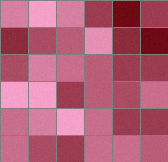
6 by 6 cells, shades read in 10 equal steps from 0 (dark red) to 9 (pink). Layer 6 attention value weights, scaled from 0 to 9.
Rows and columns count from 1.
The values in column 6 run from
0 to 6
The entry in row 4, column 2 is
9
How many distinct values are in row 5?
4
